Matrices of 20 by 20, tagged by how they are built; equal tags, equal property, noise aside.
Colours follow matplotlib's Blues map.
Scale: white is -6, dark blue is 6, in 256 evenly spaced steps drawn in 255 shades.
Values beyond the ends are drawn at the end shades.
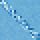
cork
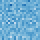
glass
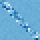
cork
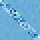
cork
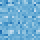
glass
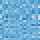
glass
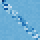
cork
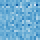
glass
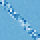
cork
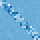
cork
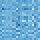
glass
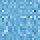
glass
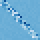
cork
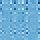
glass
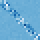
cork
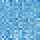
glass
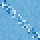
cork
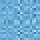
glass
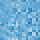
glass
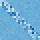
cork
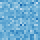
glass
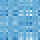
glass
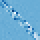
cork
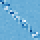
cork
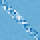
cork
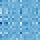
glass
